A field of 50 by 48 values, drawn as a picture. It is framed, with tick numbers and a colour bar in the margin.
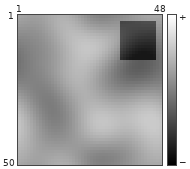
The top right is the ninth with the lowest average. An odd patch, lower than its surroundings, sits in the top right. The top right is the roughest part. On average the colour sits 60% of the way up the scale.
